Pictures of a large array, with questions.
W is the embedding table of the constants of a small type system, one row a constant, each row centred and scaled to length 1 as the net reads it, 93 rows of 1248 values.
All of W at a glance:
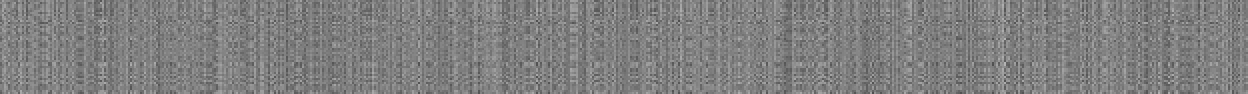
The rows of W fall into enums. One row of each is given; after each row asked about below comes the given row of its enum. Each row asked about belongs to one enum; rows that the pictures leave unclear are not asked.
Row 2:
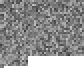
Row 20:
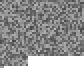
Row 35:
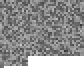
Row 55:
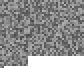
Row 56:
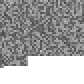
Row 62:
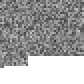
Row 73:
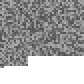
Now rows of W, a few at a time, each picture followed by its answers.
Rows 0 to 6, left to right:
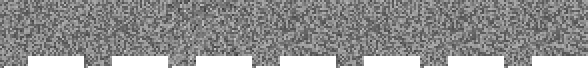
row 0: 55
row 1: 56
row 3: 73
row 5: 73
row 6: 73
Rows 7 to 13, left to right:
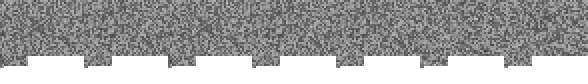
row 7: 56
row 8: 55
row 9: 56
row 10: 55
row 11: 55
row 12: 35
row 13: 73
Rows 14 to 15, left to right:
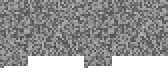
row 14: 55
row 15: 55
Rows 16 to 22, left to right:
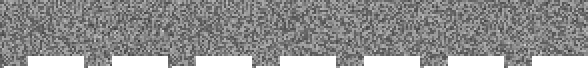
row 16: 56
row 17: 62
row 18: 56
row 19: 73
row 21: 20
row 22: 35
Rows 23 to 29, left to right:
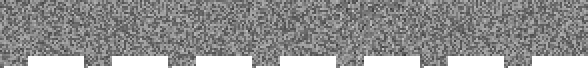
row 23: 35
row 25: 20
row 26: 73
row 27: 2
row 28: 56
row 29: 55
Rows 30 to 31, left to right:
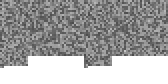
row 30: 73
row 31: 56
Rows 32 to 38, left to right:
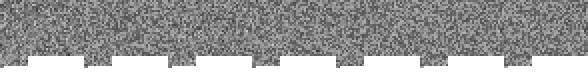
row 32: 2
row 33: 73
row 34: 62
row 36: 55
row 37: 20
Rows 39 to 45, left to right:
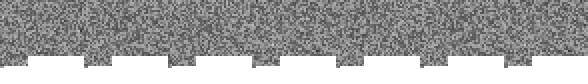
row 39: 20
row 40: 73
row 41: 56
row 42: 35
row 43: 55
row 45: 35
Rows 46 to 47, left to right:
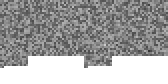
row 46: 55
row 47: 35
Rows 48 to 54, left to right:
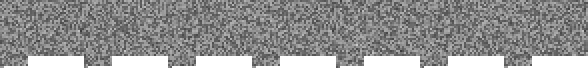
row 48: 20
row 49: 56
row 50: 55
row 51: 20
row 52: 35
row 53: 55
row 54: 20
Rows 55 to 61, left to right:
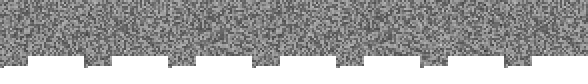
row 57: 73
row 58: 55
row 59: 73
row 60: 35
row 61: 56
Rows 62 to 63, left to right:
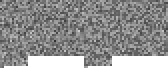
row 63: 20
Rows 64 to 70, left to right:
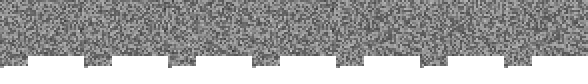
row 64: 20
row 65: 20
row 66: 35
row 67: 20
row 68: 73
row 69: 56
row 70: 73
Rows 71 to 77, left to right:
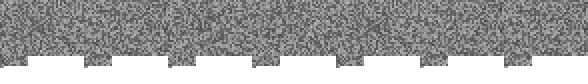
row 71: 56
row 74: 55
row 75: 56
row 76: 20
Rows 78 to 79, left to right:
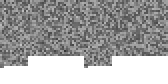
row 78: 35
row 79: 73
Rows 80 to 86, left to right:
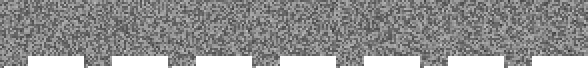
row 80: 55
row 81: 56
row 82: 20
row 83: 20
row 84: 73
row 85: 35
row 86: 35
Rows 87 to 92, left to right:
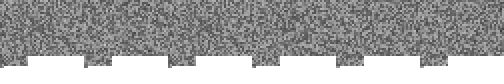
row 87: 56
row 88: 35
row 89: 56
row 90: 73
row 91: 20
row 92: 20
